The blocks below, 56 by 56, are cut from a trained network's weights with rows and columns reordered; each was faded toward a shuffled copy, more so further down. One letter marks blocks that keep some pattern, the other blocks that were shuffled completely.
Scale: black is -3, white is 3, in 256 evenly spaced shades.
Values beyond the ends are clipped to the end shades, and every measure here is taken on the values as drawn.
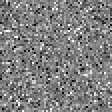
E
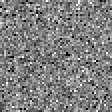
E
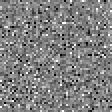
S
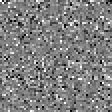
S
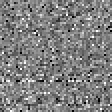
S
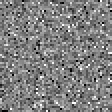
E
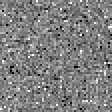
E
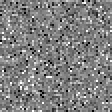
E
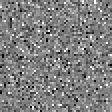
E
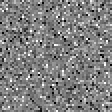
E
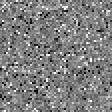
E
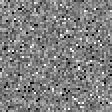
E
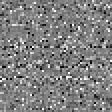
S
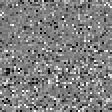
S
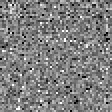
S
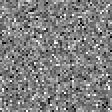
E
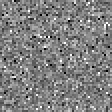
E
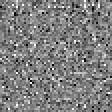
S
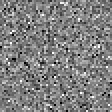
E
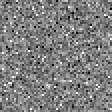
E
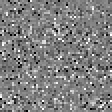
S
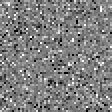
E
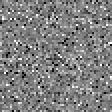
S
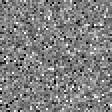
E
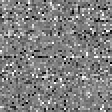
S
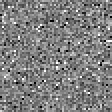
S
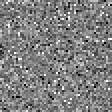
E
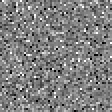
E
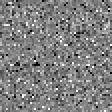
S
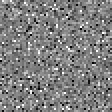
E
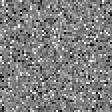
E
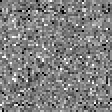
S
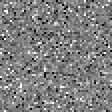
E
